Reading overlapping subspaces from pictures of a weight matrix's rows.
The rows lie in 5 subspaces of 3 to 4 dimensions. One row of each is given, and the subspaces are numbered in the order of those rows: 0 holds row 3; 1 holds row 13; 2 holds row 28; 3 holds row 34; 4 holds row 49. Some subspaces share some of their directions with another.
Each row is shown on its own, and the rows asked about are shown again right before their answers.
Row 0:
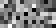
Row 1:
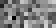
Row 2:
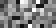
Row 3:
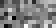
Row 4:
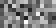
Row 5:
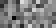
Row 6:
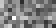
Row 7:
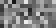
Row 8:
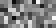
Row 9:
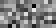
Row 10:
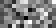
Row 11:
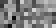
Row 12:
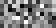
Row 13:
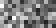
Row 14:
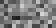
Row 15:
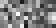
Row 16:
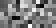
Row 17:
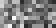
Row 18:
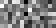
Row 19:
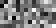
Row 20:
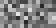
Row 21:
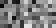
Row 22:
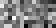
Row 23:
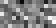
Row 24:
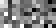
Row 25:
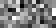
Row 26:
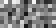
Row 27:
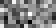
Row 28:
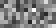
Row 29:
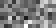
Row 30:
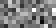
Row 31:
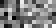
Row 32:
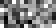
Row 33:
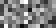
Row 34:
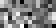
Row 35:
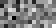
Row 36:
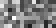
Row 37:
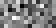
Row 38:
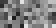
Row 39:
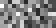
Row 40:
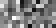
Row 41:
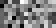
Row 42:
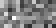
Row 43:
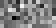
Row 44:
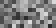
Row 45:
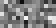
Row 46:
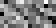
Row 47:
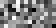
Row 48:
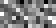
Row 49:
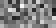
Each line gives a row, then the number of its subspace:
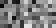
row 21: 1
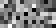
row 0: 2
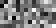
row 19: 2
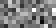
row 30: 4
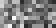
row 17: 2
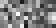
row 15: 3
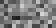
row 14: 2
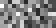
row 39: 1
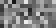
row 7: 3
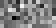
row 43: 4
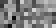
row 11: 2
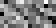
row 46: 1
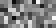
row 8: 3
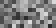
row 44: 2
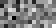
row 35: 2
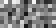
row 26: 1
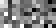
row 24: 4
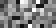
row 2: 0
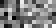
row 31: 3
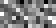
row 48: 1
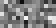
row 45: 1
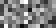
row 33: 0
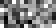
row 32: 3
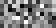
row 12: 4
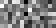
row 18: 1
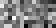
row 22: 0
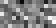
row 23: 1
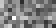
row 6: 1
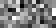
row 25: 4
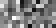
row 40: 0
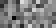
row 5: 0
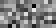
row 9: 2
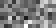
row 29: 0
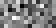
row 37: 4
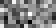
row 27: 3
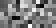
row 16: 0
